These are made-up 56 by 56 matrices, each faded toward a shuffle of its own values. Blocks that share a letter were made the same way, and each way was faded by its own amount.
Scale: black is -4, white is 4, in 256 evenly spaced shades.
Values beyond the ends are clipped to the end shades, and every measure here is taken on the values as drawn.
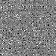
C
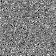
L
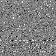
L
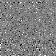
C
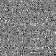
C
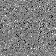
C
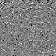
C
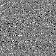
L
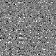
C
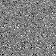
L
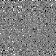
C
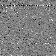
L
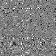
C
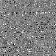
C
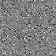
C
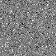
L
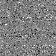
L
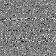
L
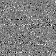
L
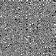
C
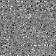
L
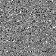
L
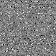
L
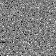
L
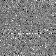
L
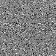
L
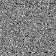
L
